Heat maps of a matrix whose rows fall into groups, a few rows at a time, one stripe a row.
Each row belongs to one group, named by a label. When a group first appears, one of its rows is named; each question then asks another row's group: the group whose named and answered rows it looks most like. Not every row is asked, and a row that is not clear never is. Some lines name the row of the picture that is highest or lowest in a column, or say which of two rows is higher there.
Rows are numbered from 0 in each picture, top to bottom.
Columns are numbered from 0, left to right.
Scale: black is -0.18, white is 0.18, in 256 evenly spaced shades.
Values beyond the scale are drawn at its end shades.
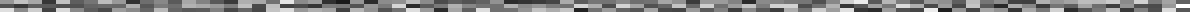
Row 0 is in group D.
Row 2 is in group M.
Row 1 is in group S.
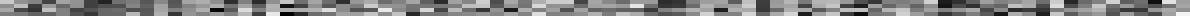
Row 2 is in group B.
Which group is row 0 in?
M
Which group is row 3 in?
S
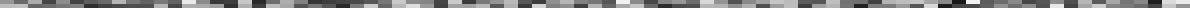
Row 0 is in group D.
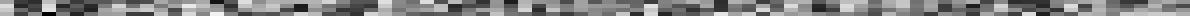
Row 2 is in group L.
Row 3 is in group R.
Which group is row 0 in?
B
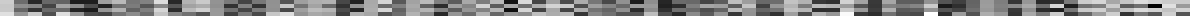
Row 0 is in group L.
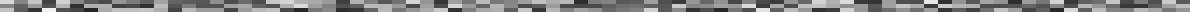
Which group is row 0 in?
M
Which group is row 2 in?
L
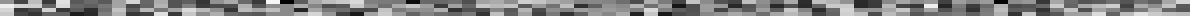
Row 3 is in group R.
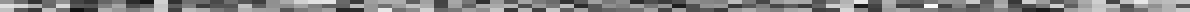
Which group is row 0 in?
R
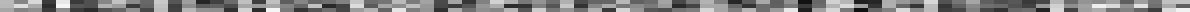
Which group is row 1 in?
D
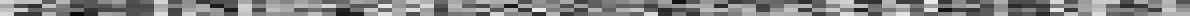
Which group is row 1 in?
B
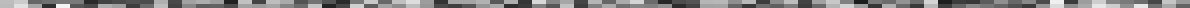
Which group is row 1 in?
D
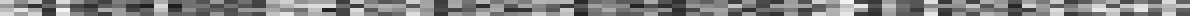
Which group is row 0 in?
M
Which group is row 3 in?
M
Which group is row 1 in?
R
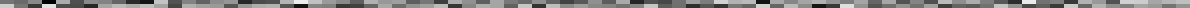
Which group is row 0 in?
R
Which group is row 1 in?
L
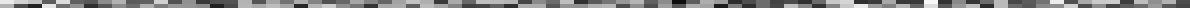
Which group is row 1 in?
B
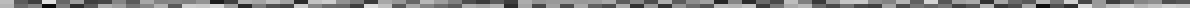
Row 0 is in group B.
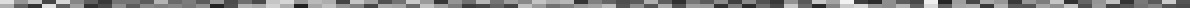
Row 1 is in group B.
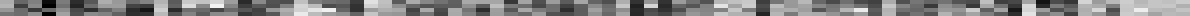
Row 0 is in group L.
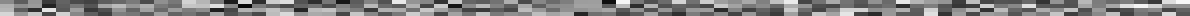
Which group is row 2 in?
B
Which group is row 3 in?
M
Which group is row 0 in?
S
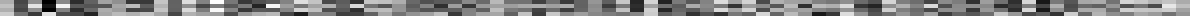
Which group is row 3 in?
L
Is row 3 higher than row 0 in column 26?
No
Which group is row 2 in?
R
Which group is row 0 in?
R
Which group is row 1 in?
M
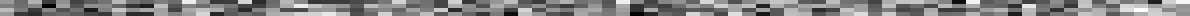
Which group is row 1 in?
R
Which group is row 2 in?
L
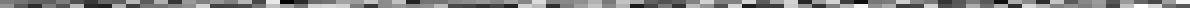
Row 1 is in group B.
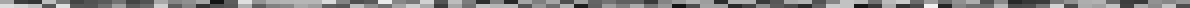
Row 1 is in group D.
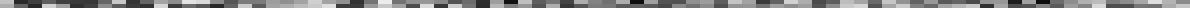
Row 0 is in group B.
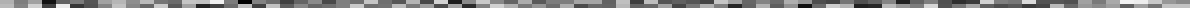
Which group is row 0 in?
L
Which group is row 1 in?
D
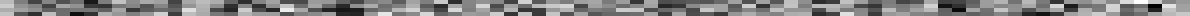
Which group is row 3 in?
L
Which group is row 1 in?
M
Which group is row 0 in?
L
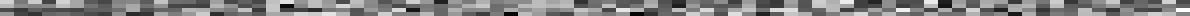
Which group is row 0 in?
M
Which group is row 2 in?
S
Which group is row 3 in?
B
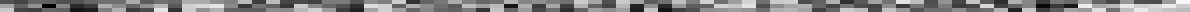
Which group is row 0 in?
S
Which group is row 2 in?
R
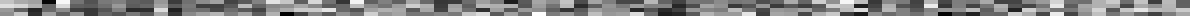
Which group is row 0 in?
M
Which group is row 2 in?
R
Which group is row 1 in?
D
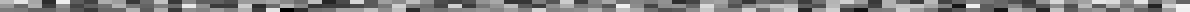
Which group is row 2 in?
S
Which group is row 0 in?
D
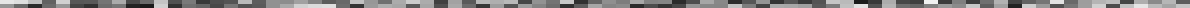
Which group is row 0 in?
D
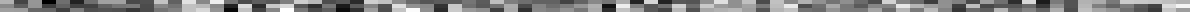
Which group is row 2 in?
S
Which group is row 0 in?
R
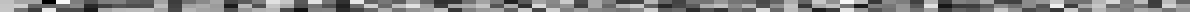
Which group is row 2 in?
L
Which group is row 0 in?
M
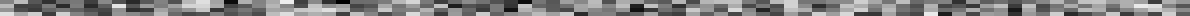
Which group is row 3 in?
M
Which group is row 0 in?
S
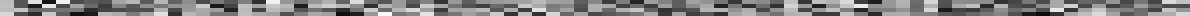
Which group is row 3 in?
L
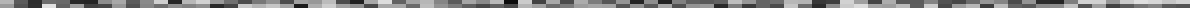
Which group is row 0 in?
L
